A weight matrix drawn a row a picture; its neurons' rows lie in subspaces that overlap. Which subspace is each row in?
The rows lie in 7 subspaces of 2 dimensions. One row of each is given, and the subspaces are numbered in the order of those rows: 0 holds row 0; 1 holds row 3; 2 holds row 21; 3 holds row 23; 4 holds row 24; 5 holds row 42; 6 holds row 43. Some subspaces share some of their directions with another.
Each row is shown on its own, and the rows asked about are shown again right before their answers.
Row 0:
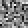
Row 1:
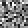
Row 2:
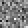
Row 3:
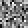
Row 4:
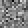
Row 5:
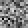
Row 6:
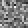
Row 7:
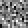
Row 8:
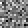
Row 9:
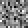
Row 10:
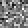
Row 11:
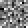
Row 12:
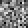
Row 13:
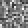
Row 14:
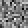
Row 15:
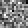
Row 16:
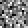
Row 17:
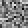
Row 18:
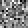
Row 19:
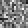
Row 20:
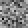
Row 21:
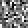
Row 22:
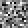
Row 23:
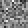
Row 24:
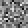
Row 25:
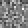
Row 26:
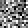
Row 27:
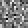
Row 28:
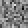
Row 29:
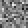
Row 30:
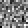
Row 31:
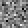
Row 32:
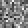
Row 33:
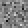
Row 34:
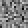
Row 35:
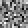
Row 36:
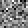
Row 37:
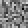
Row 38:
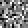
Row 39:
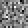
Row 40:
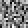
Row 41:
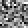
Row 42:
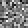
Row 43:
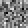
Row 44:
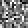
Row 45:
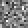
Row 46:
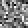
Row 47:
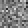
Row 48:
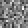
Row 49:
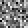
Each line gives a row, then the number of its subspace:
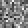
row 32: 4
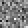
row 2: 1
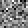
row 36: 3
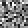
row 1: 5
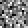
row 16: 0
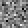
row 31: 2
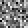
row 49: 1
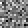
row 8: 5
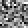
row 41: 0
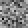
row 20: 4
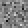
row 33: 2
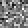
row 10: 5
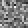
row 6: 0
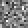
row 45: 2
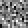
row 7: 4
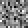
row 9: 1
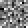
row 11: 6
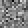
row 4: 3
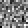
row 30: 5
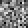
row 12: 6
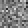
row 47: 3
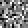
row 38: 0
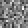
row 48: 0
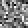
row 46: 0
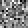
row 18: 3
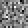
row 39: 1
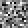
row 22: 2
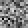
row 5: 4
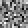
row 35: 6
